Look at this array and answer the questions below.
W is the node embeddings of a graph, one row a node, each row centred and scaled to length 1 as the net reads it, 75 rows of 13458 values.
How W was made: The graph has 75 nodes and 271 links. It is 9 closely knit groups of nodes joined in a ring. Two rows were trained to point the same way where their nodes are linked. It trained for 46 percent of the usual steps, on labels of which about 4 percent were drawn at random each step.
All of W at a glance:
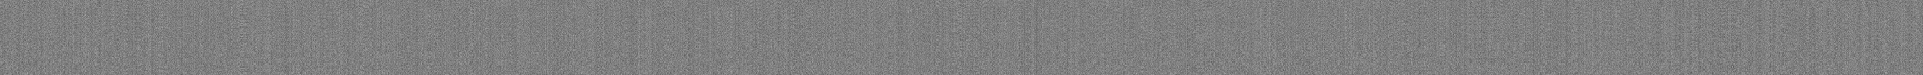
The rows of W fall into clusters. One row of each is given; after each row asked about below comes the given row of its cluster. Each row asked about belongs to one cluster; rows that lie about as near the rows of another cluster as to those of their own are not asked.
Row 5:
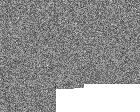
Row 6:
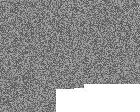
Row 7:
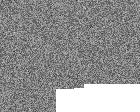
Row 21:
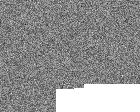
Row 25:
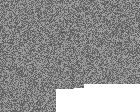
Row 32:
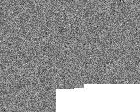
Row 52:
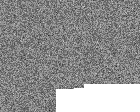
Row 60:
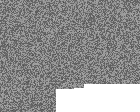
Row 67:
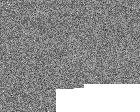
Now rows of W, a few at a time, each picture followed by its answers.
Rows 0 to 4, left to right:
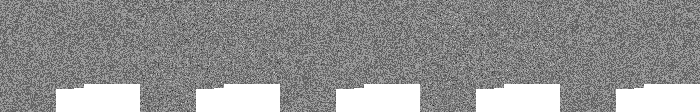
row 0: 60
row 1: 5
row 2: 6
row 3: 21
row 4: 60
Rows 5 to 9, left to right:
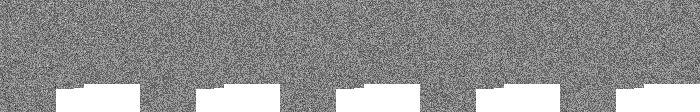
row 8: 67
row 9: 32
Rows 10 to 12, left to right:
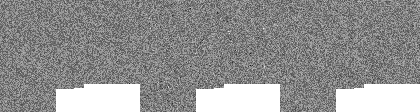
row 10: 25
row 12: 7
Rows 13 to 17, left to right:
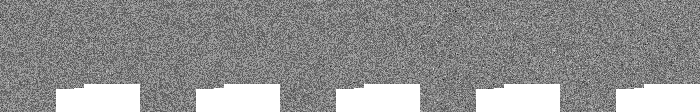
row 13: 32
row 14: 67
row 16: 52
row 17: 7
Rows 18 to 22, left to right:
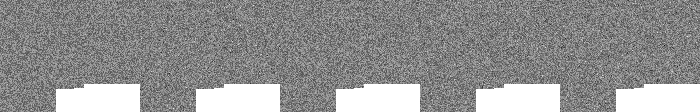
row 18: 21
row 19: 67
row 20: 25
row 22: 67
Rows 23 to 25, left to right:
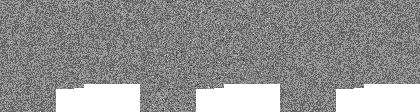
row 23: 60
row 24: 32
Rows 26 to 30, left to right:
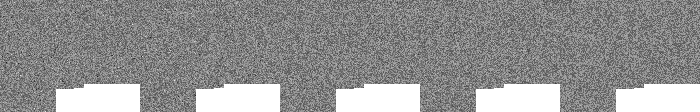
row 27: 67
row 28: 21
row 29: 60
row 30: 7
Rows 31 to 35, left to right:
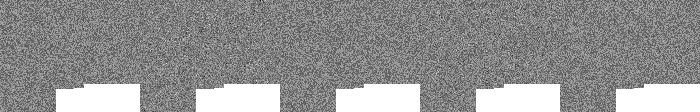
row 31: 52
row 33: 25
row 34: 67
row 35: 5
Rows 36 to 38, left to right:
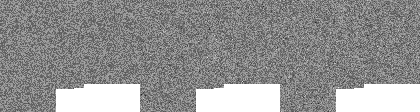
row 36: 60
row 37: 67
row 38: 7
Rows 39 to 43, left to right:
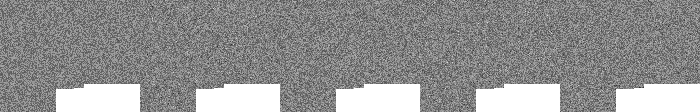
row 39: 5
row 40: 5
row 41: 67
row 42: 21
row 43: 32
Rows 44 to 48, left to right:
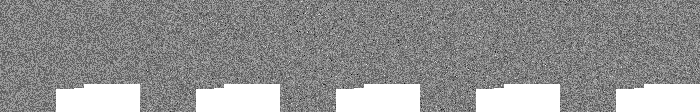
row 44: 32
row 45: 21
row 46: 5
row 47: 5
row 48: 21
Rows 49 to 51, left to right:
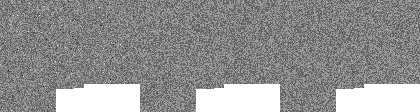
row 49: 5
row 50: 6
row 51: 25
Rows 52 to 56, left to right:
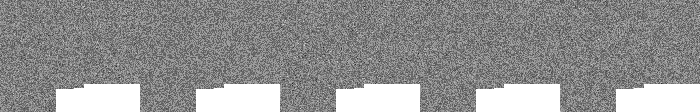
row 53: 52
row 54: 21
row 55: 21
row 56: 52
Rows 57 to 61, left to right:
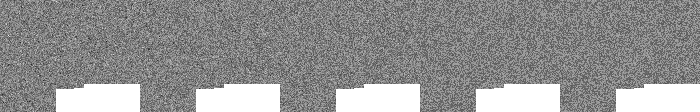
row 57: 67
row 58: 7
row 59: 6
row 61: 6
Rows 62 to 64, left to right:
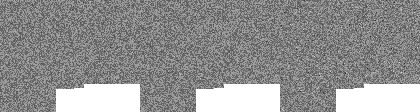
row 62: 6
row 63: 52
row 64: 52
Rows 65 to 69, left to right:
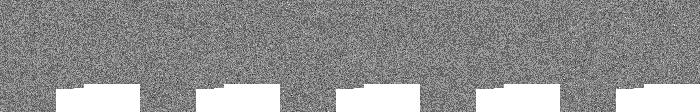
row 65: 5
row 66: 67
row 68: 25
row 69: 5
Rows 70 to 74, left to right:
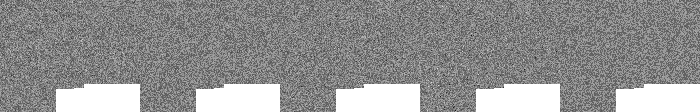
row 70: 21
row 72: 32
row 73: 32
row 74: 60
